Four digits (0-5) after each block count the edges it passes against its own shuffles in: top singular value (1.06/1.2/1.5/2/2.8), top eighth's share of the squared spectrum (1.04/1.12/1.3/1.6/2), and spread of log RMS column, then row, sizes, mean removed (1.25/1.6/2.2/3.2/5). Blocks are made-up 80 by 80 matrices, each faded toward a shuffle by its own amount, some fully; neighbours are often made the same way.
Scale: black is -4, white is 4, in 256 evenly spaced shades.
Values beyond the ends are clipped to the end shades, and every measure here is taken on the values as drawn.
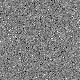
0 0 0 0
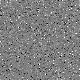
2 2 0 0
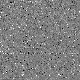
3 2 0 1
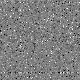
3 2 0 1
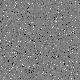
1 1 0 0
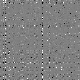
4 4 2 2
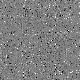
2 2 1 1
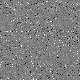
2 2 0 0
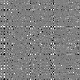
5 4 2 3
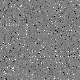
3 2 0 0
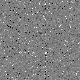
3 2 1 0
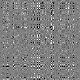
5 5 3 3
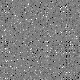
3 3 1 1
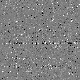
3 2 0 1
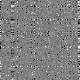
4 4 3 2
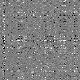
4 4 2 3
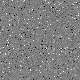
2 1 0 0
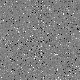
2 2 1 0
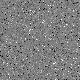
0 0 0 0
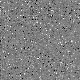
2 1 0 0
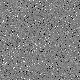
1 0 0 0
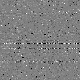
4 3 0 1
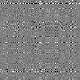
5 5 2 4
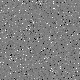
0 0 0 0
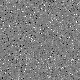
1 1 0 0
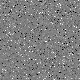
1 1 0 0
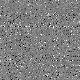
3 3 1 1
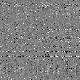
4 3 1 2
